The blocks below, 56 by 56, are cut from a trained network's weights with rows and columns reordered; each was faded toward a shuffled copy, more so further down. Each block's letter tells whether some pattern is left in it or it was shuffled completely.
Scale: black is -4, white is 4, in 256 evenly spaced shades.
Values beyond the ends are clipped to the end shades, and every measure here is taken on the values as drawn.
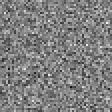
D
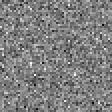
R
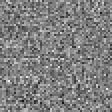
D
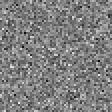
R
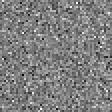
R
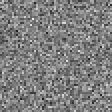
D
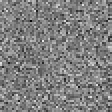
D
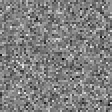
R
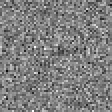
D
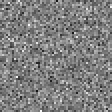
R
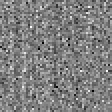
D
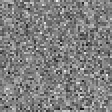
D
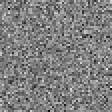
D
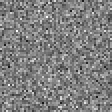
R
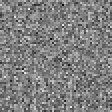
D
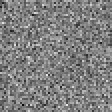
R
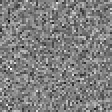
D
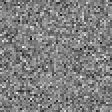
R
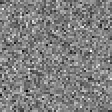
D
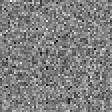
D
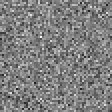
R
